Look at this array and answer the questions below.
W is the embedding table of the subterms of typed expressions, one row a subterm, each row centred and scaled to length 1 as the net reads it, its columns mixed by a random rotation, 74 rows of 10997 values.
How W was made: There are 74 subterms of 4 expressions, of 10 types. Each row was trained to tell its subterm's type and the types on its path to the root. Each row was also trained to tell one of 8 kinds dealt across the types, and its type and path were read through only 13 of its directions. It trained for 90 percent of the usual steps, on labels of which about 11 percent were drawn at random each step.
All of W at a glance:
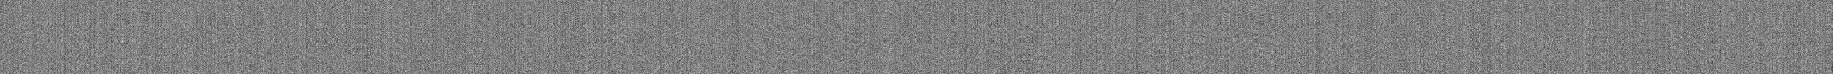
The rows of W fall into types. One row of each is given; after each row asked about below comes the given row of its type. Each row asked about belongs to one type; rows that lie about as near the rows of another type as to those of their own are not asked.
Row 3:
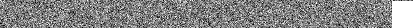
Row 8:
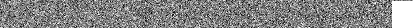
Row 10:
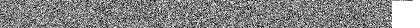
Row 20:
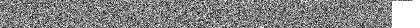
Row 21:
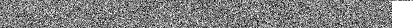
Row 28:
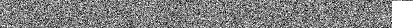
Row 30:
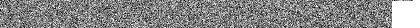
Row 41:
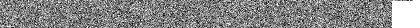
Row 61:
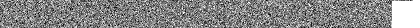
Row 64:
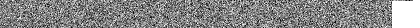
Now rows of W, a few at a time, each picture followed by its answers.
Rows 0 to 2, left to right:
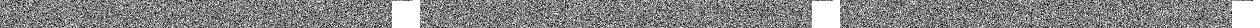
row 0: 28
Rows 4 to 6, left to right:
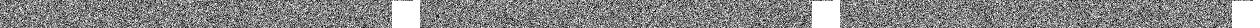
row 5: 3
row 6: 8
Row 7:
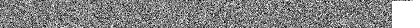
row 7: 30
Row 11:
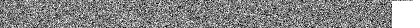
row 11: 8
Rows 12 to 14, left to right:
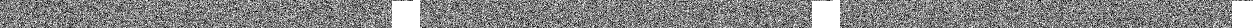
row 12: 20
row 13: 10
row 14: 64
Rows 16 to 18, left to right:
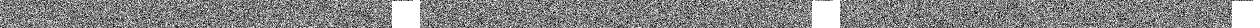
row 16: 10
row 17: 41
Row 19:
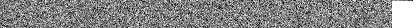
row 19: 64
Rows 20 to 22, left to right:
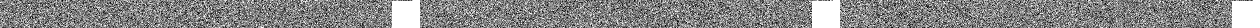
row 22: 20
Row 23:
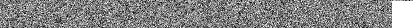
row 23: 21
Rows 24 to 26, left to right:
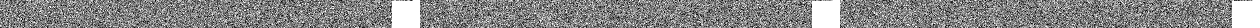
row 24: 21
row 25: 8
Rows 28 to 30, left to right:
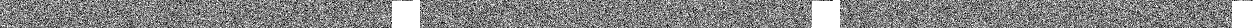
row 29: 20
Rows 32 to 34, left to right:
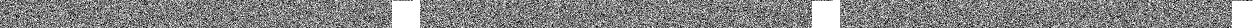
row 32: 3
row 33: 10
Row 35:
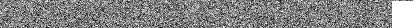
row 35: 64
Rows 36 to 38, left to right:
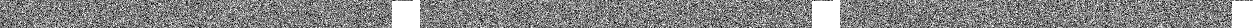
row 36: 3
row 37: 30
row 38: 41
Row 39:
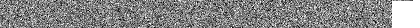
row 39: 21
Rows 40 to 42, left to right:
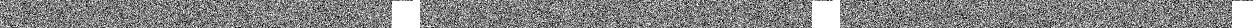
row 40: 41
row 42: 28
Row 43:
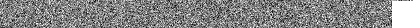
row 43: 3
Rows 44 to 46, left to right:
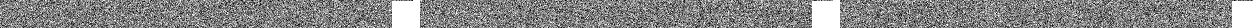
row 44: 64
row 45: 10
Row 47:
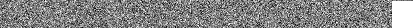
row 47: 64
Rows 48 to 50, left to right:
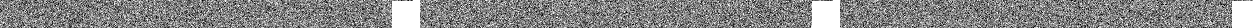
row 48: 20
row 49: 28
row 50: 8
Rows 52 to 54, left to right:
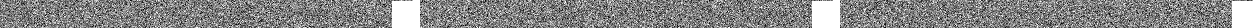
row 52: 8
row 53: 10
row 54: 61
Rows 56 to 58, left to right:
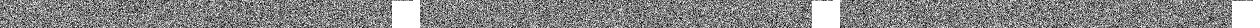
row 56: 21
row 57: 21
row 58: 3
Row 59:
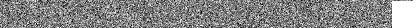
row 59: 8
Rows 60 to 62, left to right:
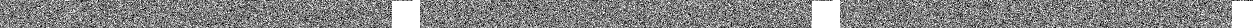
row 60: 61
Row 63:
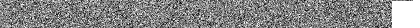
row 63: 28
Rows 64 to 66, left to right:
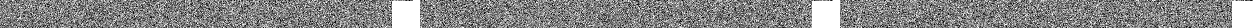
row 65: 20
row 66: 64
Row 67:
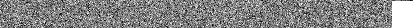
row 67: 20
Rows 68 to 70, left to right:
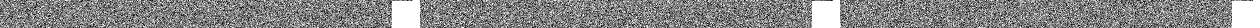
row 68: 61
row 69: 20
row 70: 21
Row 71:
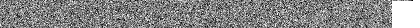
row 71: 21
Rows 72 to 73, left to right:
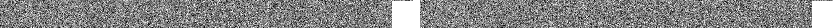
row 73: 10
